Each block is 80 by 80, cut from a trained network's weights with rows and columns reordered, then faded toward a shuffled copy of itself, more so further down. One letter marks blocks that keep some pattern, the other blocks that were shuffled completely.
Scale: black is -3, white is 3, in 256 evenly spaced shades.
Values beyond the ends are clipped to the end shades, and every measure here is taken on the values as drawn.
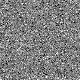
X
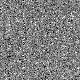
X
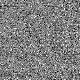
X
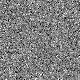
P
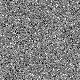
P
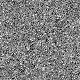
P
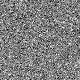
P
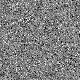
P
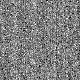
X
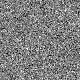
P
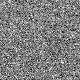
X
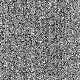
X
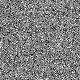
P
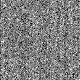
X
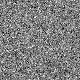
P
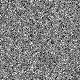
P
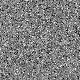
P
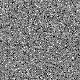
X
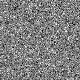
X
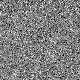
P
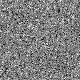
P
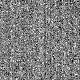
X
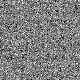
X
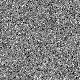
P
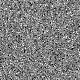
P
